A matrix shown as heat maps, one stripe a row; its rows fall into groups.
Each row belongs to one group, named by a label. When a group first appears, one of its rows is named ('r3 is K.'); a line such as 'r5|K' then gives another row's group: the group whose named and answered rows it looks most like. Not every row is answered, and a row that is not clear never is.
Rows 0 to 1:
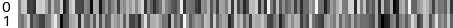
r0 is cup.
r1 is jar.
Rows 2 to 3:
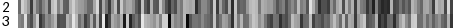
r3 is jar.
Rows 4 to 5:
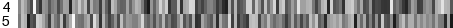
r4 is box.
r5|cup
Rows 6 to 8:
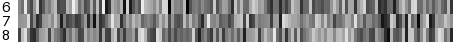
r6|jar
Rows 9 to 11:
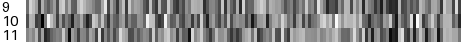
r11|box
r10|cup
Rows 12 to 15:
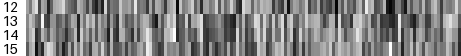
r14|box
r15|cup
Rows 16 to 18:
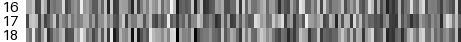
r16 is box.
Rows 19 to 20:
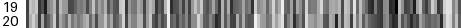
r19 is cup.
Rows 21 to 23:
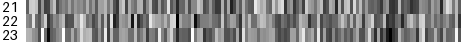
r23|box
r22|jar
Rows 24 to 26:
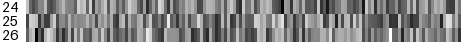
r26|cup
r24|jar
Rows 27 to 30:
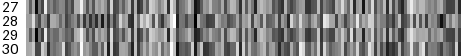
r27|jar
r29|jar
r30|box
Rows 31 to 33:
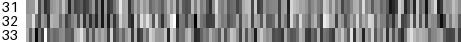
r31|box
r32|box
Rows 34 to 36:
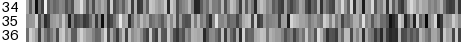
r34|jar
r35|box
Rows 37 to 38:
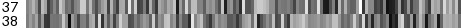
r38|box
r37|jar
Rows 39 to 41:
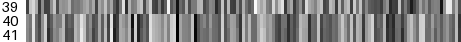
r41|jar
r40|jar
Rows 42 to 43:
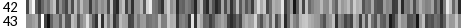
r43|box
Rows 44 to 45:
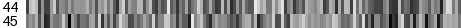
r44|cup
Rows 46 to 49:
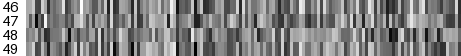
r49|box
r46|box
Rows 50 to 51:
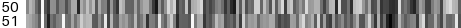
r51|box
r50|box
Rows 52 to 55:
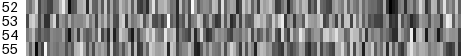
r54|box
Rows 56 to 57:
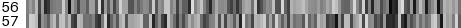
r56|box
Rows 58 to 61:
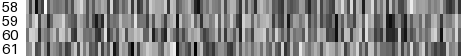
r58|jar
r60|cup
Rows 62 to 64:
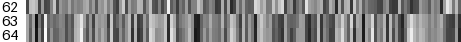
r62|cup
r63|jar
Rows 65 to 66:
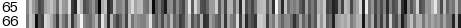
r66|cup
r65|cup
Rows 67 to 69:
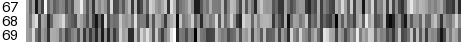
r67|jar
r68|jar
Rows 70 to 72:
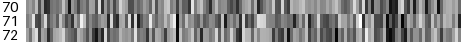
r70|box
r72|jar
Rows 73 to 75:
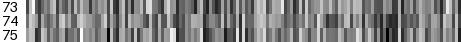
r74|cup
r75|box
